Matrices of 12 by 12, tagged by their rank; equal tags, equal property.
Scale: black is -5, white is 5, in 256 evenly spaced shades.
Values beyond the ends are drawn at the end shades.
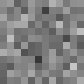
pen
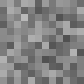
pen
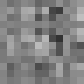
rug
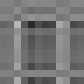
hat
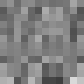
rug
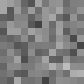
pen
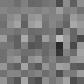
rug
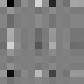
hat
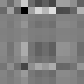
hat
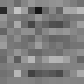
rug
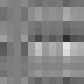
hat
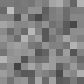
pen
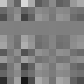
hat
